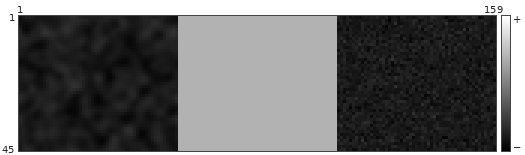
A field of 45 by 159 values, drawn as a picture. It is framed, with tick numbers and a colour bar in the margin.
The table splits into one row of 3 panels. Panel 1,1: very low, blotchy, faint in contrast. Panel 1,2: high, flat. Panel 1,3: very low, fine-grained, faint in contrast.
